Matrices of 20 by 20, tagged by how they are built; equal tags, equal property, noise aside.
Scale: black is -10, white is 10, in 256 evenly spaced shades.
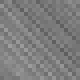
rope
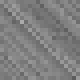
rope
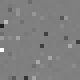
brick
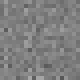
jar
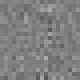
jar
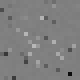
brick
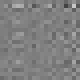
jar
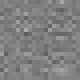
jar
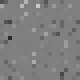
brick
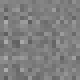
jar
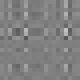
jar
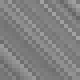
rope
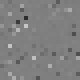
brick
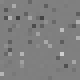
brick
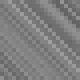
rope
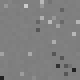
brick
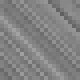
rope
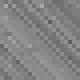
rope
